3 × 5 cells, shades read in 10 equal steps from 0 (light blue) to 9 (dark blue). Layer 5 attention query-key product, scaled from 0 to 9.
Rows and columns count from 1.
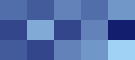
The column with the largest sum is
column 1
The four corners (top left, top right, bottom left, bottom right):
5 3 6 0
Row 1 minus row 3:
-1 -1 0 2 3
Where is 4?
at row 1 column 3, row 2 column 4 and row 3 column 3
